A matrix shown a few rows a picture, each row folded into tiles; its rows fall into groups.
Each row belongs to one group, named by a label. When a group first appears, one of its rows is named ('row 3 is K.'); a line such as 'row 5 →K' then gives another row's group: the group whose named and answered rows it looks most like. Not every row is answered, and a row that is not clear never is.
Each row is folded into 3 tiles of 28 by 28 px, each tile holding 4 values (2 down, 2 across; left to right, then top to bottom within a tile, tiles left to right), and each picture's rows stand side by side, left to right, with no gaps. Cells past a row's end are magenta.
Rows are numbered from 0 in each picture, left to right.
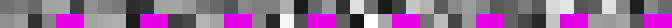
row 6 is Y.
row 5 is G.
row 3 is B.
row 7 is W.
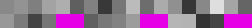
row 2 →G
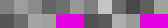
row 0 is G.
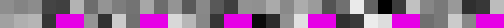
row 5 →B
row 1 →B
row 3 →Y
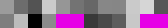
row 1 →Y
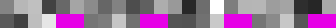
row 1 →B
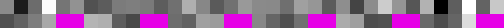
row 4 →G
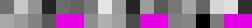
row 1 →W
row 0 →W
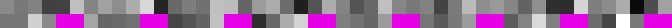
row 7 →B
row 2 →Y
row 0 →B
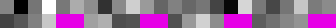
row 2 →B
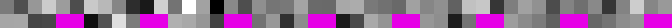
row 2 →W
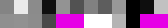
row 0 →W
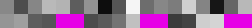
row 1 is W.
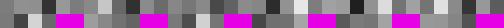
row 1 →W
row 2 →B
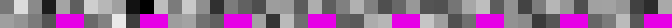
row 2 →W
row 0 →W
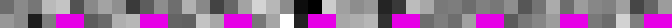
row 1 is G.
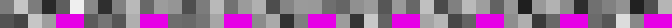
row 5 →G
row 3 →G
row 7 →B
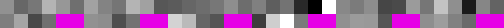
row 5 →W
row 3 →B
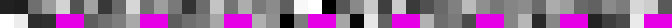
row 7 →Y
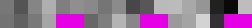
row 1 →B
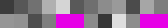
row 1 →B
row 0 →Y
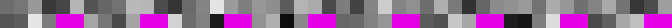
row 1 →Y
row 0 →B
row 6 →Y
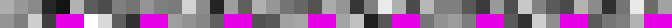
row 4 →G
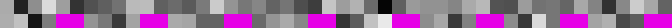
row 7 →G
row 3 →B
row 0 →G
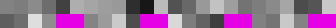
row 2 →G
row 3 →B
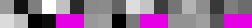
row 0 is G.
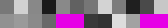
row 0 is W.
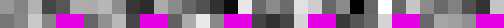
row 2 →B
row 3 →Y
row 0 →B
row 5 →B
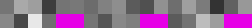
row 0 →B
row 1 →B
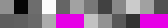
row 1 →G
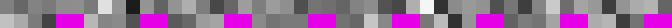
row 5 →G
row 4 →B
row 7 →G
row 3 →W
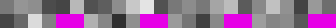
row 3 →W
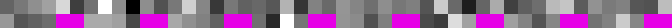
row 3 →B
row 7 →B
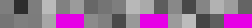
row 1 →Y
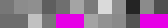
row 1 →W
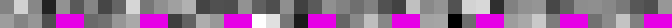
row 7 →B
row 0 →W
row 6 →B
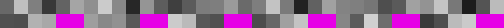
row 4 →B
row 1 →W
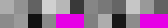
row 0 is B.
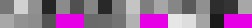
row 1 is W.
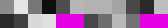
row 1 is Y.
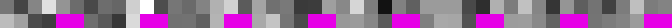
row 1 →Y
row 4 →W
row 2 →Y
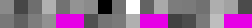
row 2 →Y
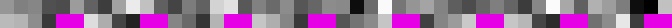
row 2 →Y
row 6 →G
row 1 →G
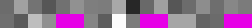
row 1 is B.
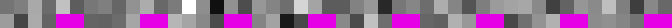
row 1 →Y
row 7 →W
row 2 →W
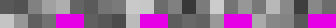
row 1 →Y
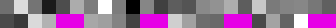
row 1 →W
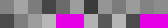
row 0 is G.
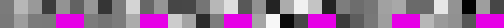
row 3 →G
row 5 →W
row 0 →W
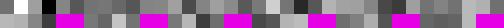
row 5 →Y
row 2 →G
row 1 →B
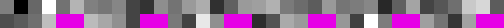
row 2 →B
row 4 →B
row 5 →Y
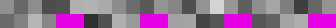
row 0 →B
